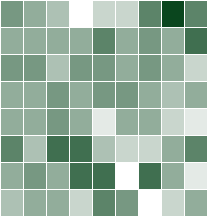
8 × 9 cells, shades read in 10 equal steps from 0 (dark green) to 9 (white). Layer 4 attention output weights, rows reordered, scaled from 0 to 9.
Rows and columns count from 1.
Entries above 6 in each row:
3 0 1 0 3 2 2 3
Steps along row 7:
down up down same up down up up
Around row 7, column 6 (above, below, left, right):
7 4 2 2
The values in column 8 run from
0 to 7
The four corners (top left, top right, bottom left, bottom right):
4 3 6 5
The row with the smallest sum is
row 2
